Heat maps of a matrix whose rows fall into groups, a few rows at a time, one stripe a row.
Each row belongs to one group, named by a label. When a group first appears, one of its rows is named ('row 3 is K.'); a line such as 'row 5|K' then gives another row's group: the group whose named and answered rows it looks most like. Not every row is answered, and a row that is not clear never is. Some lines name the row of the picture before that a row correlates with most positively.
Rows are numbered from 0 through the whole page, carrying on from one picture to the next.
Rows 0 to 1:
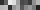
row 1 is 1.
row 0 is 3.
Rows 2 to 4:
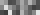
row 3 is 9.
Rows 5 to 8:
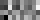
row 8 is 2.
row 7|1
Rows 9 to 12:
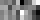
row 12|9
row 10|1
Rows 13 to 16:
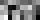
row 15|1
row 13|3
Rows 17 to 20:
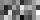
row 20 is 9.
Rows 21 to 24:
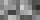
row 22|9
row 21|9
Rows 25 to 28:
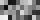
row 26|2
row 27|9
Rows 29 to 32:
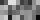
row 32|1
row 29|3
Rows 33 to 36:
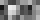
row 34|3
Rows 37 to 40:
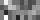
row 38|3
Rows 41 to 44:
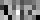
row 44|1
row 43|2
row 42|2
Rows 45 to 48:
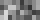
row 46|3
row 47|9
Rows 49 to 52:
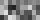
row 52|3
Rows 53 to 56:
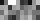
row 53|3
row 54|1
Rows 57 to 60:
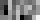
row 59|2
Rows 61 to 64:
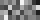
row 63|1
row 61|9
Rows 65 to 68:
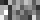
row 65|2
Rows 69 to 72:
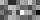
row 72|3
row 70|3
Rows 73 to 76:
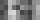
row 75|3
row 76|3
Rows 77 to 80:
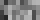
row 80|2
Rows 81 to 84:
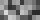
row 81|1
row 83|9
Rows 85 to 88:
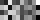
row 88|1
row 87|3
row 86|1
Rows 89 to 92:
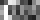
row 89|3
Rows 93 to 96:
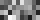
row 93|9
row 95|1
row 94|2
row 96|3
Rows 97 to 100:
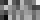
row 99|2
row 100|2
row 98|9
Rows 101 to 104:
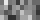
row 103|9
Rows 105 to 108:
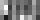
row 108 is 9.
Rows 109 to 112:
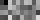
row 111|1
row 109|2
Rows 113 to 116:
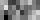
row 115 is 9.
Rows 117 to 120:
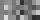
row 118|9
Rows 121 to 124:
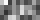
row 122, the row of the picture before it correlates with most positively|120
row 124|3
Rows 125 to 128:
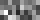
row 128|3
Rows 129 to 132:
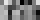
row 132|1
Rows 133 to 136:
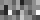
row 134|2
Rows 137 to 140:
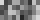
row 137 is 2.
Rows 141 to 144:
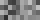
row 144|2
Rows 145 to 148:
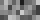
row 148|3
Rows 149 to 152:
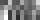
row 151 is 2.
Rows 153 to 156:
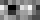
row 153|2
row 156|9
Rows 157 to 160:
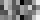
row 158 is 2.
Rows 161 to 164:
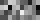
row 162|1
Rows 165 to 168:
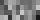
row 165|3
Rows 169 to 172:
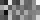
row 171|2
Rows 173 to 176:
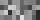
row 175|1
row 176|9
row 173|1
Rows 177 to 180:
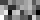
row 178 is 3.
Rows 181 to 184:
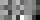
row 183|1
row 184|9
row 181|1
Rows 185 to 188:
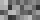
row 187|3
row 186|1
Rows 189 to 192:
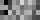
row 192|9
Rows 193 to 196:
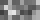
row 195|3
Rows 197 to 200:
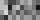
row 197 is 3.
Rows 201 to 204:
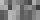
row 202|1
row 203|3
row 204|3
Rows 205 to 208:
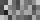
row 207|2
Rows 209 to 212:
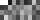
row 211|9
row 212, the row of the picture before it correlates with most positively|206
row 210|2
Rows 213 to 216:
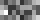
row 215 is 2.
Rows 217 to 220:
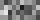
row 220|1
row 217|9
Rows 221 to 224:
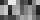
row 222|1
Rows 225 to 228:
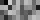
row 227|3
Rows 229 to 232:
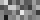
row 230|3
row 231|9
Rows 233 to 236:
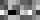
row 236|3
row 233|3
